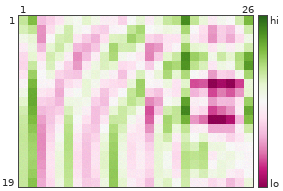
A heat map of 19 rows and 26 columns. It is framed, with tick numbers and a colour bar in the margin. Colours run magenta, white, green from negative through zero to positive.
Values change most from cell to cell in the middle right. Overall the values sit about 50% of the way up the scale. Rings spread out from the bottom right. In the middle right lies a patch that is lower than the rest. The ninth with the highest average is the top right.
